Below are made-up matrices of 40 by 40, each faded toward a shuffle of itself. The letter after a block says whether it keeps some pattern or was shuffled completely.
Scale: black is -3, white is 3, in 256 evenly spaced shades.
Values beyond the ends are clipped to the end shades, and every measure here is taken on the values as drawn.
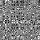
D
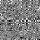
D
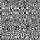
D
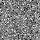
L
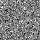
L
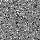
L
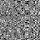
D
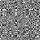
D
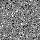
L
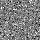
L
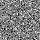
L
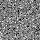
L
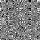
D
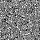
L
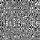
D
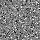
L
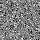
L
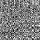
D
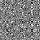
D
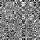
D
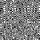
D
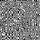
D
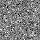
L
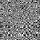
D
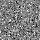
L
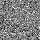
L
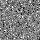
L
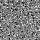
L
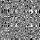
D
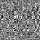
D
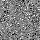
L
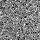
L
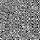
D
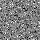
L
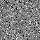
L
